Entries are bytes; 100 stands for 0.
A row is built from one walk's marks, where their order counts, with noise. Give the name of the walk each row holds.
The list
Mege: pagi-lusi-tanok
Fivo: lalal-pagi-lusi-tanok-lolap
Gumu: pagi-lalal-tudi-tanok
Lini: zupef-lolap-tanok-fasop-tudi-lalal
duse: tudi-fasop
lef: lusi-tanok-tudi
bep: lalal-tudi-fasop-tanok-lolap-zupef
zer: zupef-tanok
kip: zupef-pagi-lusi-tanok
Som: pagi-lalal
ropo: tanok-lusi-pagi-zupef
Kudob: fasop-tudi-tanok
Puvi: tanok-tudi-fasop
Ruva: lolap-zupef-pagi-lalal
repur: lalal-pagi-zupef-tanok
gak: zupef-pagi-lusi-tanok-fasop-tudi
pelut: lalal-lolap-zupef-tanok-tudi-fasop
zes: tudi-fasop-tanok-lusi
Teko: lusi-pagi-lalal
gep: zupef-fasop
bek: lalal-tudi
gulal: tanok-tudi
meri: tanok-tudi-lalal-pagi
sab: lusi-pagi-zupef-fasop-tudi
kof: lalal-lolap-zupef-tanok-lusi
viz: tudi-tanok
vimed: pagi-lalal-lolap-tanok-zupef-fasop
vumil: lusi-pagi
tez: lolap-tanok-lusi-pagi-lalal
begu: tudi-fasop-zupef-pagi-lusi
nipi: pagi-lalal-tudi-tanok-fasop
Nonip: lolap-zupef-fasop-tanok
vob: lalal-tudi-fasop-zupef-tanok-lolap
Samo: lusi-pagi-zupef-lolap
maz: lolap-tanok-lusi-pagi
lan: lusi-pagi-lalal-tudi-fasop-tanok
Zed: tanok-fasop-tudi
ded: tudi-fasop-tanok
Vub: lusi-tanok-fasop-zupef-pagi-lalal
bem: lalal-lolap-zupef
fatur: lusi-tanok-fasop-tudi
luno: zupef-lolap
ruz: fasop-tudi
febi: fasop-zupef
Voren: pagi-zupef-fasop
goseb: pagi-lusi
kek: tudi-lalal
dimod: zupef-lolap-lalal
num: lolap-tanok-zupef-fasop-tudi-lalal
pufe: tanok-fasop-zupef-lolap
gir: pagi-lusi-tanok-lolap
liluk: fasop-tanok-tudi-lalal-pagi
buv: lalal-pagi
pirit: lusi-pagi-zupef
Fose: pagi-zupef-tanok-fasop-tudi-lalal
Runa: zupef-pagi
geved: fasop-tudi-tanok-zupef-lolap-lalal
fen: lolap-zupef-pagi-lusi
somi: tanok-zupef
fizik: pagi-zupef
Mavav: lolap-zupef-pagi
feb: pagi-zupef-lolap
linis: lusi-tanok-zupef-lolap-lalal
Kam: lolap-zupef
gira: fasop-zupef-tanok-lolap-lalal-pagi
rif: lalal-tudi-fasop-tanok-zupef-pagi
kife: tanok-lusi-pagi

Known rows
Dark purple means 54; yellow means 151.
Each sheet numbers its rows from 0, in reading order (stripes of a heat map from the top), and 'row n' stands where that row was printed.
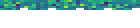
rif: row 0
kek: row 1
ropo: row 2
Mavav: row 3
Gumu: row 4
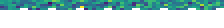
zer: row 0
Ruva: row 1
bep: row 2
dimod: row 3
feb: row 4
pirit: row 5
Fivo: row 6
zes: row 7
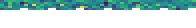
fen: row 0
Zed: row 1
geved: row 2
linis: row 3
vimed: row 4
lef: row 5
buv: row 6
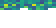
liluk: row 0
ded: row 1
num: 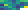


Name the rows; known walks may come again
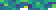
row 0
bep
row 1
vimed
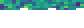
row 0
pufe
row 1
vumil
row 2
feb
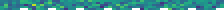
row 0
kek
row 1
ded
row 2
buv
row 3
repur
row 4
viz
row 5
luno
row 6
lan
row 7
zer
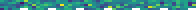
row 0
dimod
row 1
fatur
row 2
Zed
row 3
num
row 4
Gumu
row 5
gir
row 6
Samo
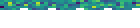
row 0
Voren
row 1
Vub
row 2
Kam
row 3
kife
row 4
fen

